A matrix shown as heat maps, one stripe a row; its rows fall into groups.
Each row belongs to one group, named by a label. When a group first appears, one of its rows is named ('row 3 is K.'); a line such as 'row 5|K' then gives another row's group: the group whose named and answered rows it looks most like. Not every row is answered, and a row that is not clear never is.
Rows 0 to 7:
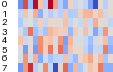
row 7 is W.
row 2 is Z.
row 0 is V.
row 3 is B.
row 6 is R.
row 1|R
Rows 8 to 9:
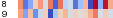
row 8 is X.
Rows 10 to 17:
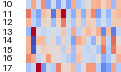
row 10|R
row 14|X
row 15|X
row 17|B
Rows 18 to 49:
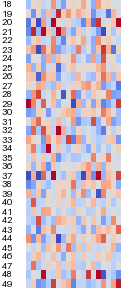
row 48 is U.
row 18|W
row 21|V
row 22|W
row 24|Z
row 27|U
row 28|W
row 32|V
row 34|Z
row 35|R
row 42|B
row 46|W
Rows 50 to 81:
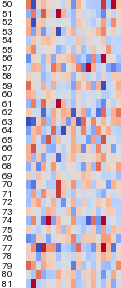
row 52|X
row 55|R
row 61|V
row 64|W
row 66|R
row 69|U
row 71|V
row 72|W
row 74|Z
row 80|B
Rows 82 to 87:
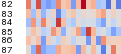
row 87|B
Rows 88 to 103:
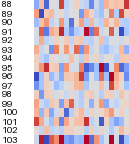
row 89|X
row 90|W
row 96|Z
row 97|Z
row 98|X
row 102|B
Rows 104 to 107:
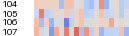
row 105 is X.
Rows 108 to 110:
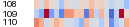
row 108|U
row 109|B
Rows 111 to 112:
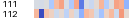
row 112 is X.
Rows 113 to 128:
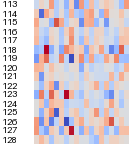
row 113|R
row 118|B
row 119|W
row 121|X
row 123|V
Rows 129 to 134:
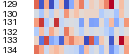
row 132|V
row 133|B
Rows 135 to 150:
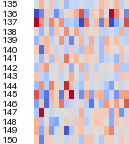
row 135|R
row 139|W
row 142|W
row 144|V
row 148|B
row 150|X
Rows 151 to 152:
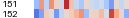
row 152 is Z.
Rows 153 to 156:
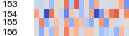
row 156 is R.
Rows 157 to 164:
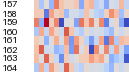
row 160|V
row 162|R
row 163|U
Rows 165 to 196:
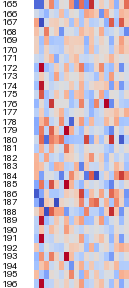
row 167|X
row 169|B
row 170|B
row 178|W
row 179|V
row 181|V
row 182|U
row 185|V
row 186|Z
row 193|V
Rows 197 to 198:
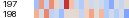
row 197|V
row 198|U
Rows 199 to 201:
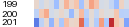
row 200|W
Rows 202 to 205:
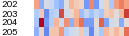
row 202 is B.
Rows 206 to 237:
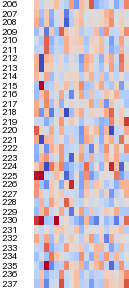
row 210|B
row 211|B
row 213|X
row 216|W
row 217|U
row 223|W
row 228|V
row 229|W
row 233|B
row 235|B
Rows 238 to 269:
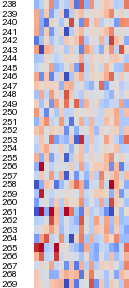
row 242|Z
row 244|Z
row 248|V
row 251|W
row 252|R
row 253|R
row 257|R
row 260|Z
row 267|R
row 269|R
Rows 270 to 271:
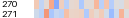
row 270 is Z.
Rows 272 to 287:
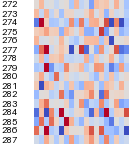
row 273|U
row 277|W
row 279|B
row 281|X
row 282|W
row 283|W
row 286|U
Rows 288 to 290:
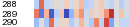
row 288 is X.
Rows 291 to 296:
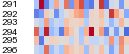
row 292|Z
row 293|B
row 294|U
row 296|B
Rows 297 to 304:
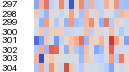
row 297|W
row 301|Z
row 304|V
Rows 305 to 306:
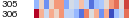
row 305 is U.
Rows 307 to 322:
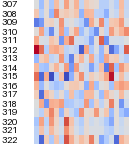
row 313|W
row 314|X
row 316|B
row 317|X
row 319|U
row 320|V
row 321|V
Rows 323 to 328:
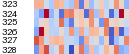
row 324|B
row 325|W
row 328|W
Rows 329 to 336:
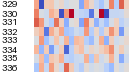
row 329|X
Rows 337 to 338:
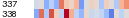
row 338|V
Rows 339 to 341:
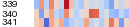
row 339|V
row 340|U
